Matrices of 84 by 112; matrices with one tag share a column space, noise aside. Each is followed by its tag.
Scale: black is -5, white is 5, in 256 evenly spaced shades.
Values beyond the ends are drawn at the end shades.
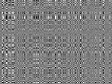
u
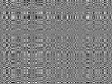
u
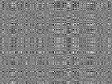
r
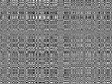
u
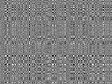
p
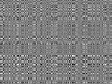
p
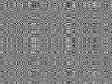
r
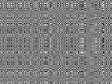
r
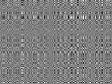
u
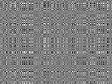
r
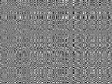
u
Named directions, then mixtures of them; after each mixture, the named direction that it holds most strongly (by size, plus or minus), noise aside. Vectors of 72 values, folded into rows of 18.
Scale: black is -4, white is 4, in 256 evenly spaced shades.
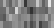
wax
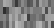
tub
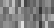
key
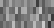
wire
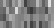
wax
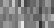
key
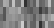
key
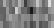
wax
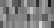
wax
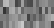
tub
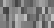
tub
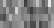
wax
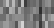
key
